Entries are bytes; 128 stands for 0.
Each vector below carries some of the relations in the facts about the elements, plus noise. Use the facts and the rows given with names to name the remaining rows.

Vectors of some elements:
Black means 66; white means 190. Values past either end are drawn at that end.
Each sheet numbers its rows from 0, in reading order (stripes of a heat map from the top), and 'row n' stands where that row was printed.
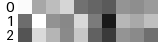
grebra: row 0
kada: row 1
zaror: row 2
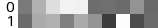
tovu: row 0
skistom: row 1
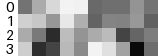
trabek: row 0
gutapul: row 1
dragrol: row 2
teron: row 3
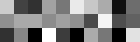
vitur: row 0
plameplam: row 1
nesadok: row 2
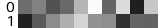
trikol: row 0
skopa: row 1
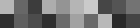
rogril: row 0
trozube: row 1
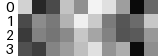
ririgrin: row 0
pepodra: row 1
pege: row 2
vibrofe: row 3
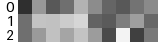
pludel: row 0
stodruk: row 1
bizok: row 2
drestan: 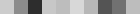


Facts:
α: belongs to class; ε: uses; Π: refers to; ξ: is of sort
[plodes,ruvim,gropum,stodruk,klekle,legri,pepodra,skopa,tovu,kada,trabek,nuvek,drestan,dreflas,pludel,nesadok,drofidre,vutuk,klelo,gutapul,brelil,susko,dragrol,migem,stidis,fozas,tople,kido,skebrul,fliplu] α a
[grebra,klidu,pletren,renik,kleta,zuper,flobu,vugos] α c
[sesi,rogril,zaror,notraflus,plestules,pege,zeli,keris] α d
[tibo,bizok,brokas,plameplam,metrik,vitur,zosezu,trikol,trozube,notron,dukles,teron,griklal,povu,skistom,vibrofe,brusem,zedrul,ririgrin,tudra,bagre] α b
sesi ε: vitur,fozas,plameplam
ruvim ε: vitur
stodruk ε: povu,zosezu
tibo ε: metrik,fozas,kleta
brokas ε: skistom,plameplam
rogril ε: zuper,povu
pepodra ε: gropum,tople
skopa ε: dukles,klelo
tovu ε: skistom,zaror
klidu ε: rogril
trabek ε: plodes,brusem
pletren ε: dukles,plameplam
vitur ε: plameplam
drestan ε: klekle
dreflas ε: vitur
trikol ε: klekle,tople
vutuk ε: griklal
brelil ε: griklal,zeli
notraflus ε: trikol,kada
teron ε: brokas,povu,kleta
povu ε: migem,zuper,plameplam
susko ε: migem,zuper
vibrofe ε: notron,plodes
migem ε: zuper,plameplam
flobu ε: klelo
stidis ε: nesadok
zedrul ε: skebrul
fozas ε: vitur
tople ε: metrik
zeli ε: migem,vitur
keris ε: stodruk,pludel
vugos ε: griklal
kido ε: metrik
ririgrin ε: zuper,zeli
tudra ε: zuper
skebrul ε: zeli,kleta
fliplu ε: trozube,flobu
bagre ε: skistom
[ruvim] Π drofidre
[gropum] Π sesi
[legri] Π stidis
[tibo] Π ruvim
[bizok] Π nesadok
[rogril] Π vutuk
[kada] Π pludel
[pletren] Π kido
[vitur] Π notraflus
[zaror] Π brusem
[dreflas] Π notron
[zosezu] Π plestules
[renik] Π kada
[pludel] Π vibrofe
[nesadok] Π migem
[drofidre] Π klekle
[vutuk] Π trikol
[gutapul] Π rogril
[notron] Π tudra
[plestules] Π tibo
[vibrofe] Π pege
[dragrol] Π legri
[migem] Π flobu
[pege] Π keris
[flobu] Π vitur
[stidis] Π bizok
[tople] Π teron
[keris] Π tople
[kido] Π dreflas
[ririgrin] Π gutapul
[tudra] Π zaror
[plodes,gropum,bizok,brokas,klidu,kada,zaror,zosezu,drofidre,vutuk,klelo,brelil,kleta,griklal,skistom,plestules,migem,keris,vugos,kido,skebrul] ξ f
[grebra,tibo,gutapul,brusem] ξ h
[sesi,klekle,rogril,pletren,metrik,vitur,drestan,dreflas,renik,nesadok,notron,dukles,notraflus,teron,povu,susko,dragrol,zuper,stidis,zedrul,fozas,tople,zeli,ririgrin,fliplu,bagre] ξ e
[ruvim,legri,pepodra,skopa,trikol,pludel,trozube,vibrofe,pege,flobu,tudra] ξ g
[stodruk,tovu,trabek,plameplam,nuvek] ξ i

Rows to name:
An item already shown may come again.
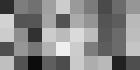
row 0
legri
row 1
renik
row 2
drestan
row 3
pepodra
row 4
dukles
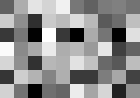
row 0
keris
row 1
drestan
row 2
nesadok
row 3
tibo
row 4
notraflus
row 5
klelo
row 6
metrik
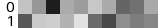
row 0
tople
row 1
plestules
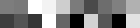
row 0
vugos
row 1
stidis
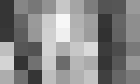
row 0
pege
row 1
ruvim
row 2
ruvim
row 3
sesi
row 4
pletren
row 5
fozas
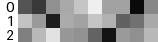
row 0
tudra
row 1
tople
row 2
kleta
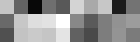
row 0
notron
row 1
kido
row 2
drofidre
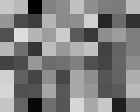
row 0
klekle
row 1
fliplu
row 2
plodes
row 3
fozas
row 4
flobu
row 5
zuper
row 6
renik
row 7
notron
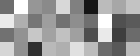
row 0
kada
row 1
brusem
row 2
brokas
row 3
notraflus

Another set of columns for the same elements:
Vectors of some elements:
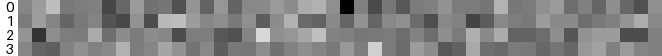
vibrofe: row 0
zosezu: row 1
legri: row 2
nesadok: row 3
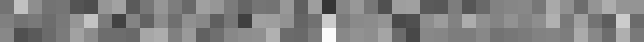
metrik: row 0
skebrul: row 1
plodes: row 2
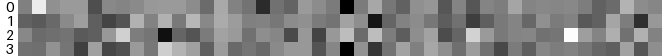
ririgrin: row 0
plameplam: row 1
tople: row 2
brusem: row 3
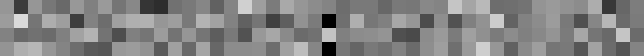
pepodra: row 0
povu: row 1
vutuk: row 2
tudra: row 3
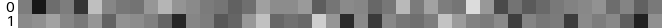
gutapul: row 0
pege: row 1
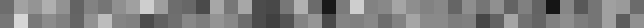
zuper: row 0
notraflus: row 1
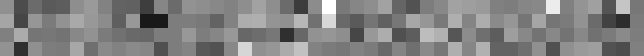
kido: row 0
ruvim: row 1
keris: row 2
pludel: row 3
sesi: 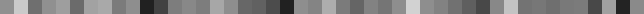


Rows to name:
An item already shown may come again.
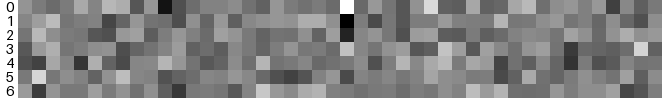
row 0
fozas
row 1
vibrofe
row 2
metrik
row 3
vugos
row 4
grebra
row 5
notraflus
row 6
skopa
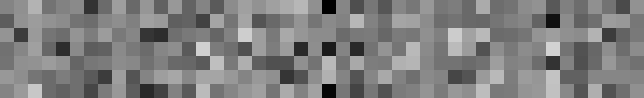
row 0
trozube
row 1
renik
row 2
pepodra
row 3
tibo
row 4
pletren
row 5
brokas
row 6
trikol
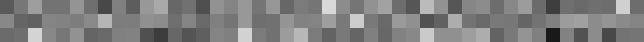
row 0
kleta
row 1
klekle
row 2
flobu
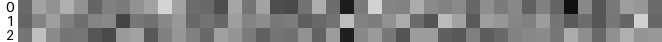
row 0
zuper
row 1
klidu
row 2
metrik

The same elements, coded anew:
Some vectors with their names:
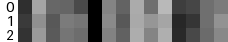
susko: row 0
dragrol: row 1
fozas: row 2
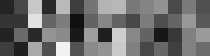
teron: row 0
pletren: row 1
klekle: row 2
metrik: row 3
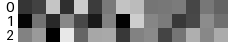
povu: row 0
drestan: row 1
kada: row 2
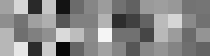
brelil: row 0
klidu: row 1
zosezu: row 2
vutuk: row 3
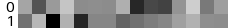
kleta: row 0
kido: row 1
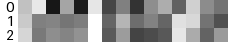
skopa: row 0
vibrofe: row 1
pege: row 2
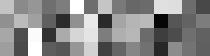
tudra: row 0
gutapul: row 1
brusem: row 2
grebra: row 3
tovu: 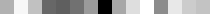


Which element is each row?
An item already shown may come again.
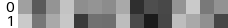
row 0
kleta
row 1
vugos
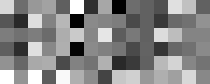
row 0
flobu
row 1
zuper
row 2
brokas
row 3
zuper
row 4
klidu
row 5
plameplam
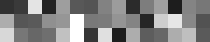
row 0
sesi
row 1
trikol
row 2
trozube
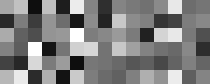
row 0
pepodra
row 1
tople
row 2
trikol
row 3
tibo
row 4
renik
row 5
ruvim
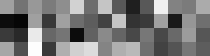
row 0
keris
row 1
notraflus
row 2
pletren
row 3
brusem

